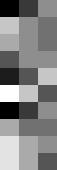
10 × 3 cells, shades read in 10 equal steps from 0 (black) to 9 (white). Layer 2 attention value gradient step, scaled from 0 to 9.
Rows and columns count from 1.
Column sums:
48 45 45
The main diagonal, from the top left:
0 5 4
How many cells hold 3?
4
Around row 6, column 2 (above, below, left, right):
3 2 9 3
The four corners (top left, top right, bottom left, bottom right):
0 5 8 3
